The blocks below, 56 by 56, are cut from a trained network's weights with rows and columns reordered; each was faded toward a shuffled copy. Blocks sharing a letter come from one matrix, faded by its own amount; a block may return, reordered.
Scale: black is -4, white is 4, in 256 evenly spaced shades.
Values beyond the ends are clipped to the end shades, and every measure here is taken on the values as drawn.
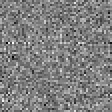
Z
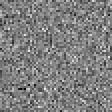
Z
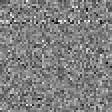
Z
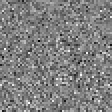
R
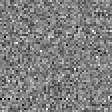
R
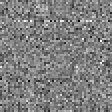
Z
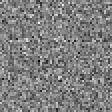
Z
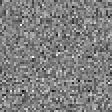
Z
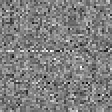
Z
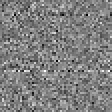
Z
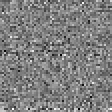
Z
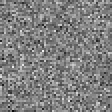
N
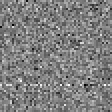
Z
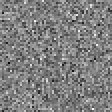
N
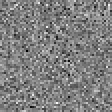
N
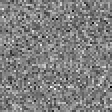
R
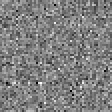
Z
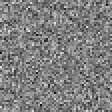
N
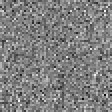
R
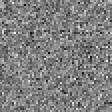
R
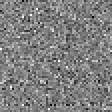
R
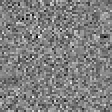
Z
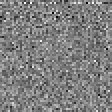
Z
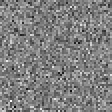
N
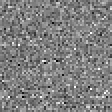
R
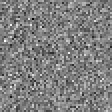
N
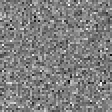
R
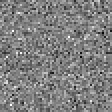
R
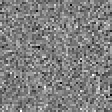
N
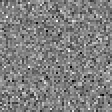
R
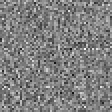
Z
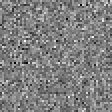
R
